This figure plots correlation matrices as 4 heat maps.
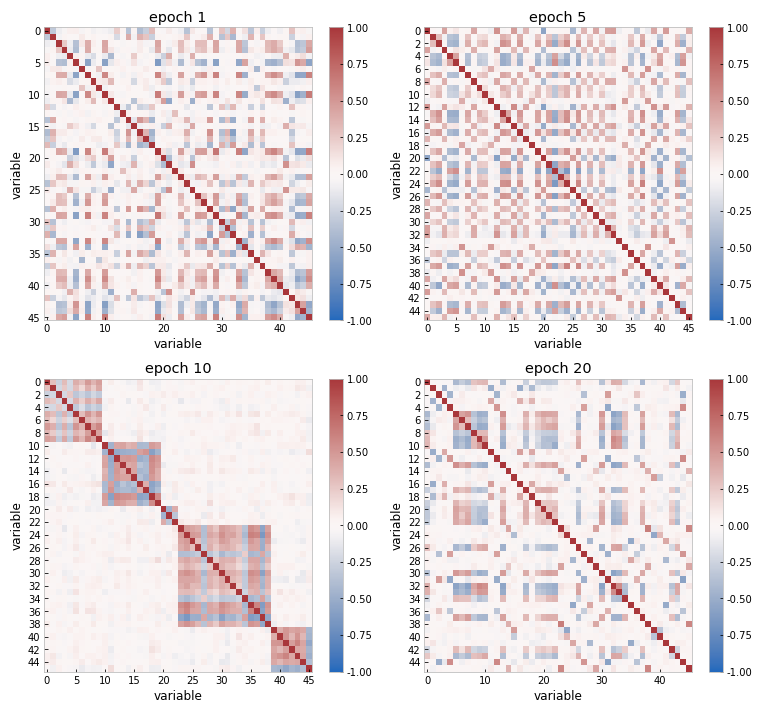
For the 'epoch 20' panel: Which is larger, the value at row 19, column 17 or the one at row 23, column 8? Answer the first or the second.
the first
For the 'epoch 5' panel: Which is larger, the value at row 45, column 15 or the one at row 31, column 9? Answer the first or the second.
the first
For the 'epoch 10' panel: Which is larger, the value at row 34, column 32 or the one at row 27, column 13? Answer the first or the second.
the second
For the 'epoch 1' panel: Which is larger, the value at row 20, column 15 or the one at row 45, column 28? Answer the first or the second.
the second
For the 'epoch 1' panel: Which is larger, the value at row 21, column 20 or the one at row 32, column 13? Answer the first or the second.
the second
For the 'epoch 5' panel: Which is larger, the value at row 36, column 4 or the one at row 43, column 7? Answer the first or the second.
the second
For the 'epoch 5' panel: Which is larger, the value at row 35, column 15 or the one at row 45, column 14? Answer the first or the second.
the second
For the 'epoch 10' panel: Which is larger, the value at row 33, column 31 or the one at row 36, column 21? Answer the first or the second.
the first
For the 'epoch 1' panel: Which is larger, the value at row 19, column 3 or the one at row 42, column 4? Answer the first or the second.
the first
